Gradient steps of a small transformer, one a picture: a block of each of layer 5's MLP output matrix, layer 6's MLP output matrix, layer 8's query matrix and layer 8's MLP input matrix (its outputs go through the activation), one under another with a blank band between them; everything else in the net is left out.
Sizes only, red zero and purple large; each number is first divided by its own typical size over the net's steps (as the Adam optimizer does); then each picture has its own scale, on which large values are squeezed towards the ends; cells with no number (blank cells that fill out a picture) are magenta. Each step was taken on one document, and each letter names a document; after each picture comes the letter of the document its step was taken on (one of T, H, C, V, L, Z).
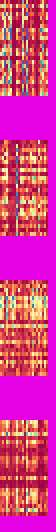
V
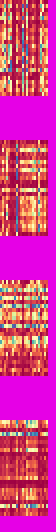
V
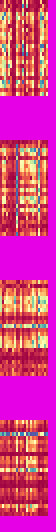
V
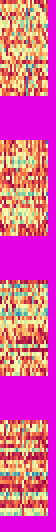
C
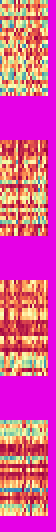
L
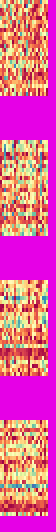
C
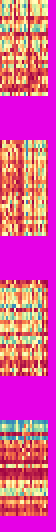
L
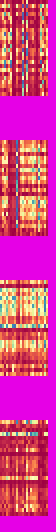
V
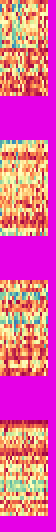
C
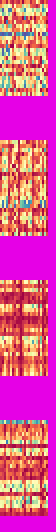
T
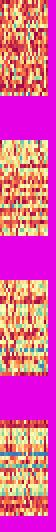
C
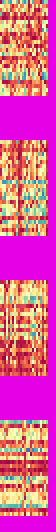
L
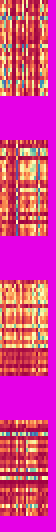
V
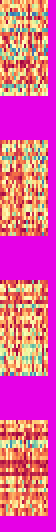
L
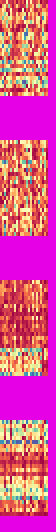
T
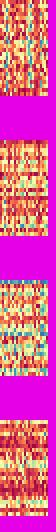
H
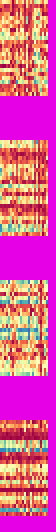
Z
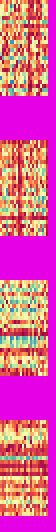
L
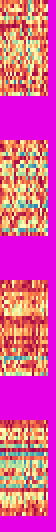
H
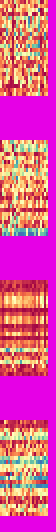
H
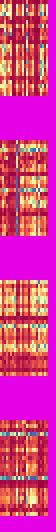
V
